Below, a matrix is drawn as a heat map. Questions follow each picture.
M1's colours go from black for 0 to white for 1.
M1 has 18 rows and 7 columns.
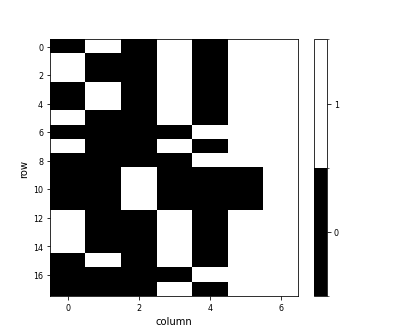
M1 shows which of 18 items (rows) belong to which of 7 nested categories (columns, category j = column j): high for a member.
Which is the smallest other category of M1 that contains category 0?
3
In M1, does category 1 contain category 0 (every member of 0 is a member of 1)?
no
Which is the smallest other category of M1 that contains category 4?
5
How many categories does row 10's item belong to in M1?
2
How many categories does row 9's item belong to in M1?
2
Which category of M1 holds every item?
6
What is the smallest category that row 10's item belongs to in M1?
2
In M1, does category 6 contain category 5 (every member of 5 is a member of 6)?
yes
